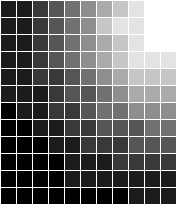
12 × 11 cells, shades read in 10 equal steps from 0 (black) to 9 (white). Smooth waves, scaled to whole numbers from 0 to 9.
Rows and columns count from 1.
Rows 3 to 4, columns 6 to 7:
5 6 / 5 6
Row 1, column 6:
5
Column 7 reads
6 7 6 6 5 4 4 3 2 1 1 0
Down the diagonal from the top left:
1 1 2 3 3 3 4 3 3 2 1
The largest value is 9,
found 6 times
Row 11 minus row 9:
0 0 0 -1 0 -1 -1 -1 -2 -2 -2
